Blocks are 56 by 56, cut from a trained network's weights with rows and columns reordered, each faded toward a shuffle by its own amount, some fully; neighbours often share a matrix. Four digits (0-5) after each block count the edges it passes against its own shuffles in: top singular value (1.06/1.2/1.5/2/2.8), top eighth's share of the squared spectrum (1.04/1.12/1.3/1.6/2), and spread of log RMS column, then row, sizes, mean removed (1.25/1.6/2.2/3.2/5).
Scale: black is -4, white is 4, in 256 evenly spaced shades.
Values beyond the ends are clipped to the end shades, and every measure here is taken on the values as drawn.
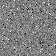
0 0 0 0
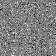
2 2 0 1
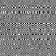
5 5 1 4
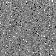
1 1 1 0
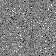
1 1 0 0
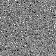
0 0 0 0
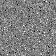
0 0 0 0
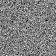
0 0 0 0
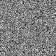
1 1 0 0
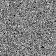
0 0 0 0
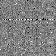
3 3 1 1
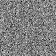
2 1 0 0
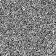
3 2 0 0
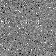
2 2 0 0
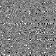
3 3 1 2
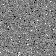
0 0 0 0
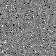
1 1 0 0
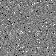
2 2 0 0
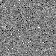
2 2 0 1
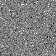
1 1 0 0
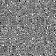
3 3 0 2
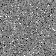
1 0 0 0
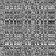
5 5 2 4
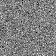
0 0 0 0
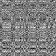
4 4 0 3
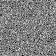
1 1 0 0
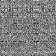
4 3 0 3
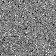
0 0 0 0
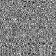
3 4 0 2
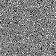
2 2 0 0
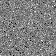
1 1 0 0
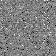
2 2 1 0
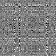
4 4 2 2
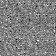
2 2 1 0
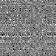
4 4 2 1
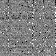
3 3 2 0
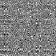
3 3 2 1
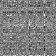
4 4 2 2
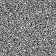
1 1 0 0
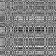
5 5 2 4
